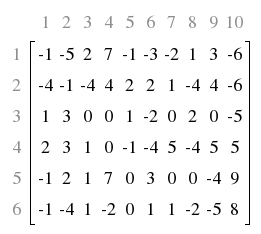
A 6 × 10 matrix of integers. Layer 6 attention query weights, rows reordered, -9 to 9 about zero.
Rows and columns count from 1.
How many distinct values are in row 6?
7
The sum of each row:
-5 -6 0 12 17 -3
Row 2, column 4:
4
